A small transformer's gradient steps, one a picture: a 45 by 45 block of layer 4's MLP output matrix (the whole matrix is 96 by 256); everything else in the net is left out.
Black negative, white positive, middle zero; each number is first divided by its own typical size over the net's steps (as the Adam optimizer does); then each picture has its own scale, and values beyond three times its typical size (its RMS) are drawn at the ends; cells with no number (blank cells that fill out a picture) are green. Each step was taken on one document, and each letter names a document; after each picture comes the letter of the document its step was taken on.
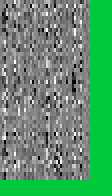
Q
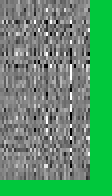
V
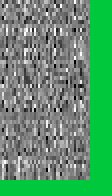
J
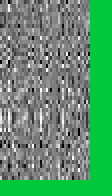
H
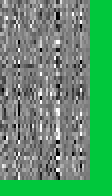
Q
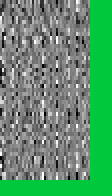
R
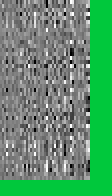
V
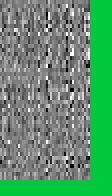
V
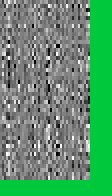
H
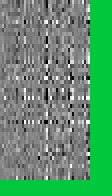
V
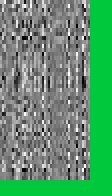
R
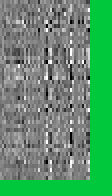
V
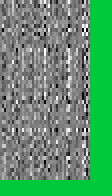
R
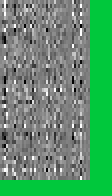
Q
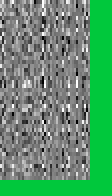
R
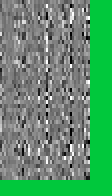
V
